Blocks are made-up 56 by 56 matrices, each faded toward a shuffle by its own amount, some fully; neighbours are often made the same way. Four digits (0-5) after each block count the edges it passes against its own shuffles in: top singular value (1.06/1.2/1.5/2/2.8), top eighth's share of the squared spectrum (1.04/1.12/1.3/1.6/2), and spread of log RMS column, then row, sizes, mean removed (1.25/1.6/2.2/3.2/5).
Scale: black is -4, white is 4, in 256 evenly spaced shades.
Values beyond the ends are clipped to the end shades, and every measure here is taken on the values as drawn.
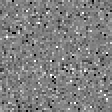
1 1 0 0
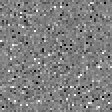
2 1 0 0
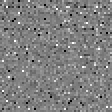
2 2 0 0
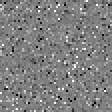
0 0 0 0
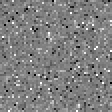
1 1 0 0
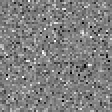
0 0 0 0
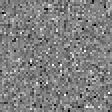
2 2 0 0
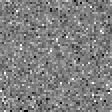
1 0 0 0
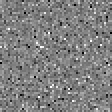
0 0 0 0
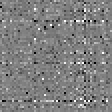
4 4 2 2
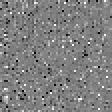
2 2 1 0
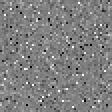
2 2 0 0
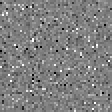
2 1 0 0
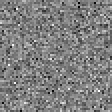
0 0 0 1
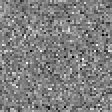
0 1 0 2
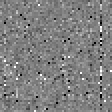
3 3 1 0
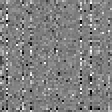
4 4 3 1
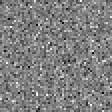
1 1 0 0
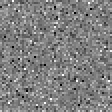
1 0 0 0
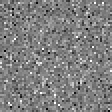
0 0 0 0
